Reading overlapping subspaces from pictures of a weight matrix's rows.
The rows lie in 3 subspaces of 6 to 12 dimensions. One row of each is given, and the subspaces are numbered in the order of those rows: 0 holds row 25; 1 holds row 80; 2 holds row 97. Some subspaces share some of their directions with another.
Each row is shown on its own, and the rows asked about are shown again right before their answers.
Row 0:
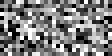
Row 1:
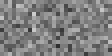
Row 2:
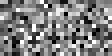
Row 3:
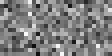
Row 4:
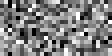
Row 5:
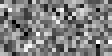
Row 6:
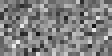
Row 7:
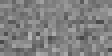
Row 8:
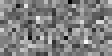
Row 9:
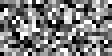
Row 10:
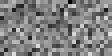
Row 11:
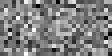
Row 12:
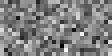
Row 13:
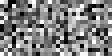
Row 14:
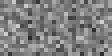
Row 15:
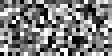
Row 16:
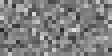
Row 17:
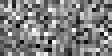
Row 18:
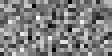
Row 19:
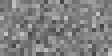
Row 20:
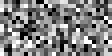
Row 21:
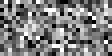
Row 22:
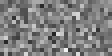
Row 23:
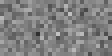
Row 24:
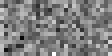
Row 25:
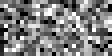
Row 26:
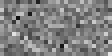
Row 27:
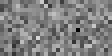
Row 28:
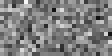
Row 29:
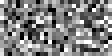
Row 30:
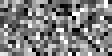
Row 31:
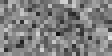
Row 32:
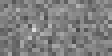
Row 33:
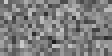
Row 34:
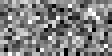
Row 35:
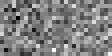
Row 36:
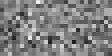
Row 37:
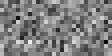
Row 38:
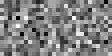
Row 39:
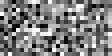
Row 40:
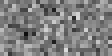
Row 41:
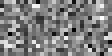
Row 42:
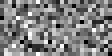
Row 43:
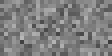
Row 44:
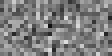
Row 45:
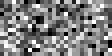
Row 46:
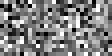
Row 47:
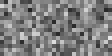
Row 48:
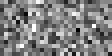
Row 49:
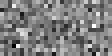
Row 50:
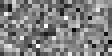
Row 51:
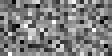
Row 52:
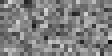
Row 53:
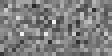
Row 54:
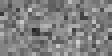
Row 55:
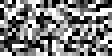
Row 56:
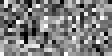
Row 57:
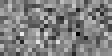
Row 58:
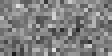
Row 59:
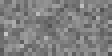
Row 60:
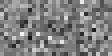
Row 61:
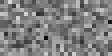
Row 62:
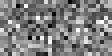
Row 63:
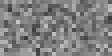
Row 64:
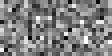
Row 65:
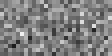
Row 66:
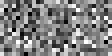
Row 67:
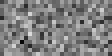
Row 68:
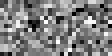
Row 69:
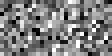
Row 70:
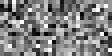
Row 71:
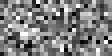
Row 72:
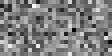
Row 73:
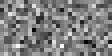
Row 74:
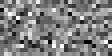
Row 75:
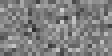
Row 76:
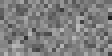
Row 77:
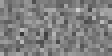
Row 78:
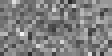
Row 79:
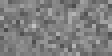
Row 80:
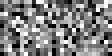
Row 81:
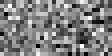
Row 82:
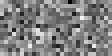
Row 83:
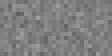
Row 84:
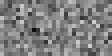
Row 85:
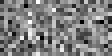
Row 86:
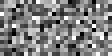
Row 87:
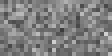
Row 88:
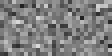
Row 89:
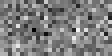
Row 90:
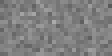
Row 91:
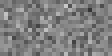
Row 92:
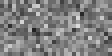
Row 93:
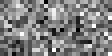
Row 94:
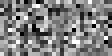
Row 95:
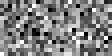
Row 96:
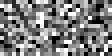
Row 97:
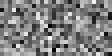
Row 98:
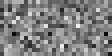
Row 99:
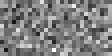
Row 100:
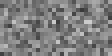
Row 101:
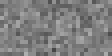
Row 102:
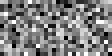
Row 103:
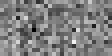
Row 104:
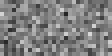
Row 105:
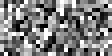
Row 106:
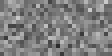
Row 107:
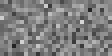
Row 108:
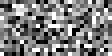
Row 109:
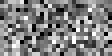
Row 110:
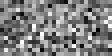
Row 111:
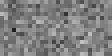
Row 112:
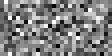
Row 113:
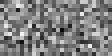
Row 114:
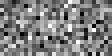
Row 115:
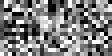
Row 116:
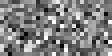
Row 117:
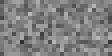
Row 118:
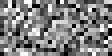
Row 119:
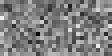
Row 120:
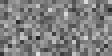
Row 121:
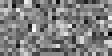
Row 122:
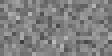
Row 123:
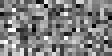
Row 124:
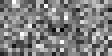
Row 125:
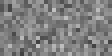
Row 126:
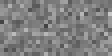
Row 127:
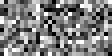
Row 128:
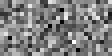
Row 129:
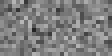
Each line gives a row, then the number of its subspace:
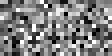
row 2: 1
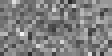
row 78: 2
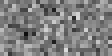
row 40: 0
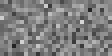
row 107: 1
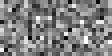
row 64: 2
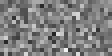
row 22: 0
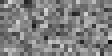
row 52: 0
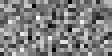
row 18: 2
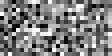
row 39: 2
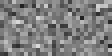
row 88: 1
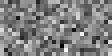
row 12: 0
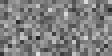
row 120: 0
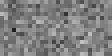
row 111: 2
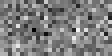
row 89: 1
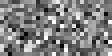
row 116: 0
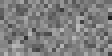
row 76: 1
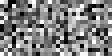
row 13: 2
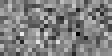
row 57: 0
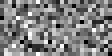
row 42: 1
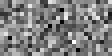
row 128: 0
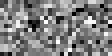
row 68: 0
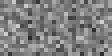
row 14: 2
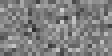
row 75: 0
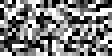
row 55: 1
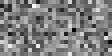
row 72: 2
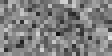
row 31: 0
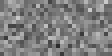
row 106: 0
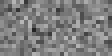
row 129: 2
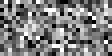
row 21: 0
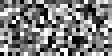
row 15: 0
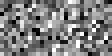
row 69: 2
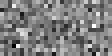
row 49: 2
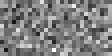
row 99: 2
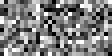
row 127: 0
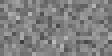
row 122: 1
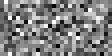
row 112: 0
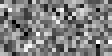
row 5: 0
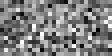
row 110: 0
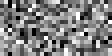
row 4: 0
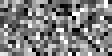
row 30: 0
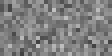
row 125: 2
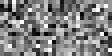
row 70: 1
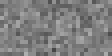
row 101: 2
